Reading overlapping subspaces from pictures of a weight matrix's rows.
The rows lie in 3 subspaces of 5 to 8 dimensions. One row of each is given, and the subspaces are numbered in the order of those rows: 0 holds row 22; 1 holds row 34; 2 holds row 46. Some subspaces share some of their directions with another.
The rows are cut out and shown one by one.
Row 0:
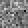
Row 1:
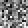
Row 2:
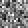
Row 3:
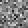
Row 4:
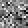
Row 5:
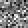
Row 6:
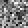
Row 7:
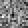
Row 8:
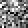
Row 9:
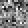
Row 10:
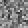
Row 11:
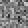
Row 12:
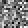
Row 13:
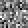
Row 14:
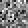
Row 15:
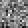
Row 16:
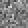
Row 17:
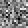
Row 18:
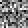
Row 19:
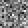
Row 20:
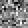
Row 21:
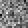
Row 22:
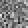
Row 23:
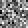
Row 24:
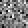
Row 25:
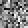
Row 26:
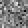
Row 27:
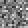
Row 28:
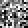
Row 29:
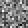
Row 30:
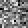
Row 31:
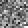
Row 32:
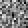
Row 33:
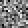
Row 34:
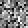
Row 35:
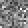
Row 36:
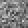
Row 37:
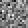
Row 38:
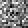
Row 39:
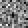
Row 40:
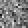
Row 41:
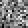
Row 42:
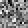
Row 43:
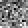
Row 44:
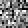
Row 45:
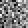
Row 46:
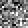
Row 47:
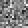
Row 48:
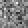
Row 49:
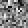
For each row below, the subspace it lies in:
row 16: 2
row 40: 0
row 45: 0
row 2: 1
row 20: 2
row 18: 0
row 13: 0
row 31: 1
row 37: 1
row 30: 0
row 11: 1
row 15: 0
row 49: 2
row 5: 0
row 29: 1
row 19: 1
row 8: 2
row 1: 1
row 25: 1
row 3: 0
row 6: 1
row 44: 0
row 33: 1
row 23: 0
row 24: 1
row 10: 1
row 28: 1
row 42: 2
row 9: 2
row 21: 0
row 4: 0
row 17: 0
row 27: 1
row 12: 1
